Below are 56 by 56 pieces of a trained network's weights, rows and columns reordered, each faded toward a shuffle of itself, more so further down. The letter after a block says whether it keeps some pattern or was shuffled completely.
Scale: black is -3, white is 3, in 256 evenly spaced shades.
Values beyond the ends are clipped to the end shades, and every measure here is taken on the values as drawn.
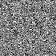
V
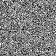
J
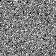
J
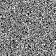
V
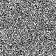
J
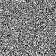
V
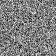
J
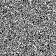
J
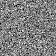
J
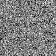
V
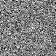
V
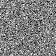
J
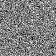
V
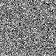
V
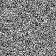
V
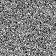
J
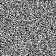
J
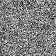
J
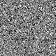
J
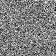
J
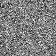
J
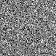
V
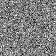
J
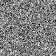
J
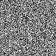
J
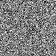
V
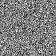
J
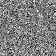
J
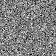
J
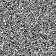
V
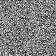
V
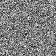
V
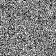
J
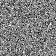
J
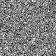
V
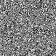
J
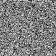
J
